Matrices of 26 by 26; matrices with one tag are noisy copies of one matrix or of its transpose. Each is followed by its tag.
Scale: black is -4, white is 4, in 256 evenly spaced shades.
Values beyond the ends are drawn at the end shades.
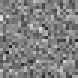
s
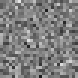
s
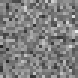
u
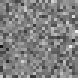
u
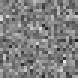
s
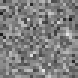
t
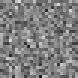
s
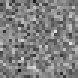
t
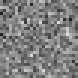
t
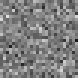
s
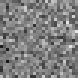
u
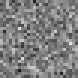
t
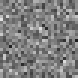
s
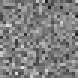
u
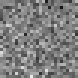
u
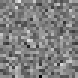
s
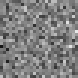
u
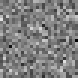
s
